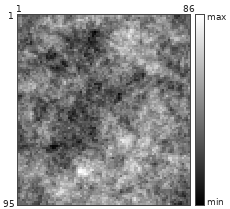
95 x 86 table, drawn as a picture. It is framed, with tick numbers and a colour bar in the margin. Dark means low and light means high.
Average level on the scale: 50%. Grain: blotchy. Mirror symmetry: none. Ninth with the highest average: bottom middle. Odd rows or columns: none.
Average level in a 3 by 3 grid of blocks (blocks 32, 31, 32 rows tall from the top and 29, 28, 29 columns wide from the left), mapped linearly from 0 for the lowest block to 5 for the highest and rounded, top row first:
123 | 103 | 254
